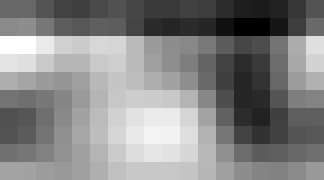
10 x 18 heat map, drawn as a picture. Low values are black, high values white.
Overall the values sit about 50% of the way up the scale. A horizontal seam about 20% of the way down splits the table, and the bottom part is higher. The ninth with the lowest average is the top right.
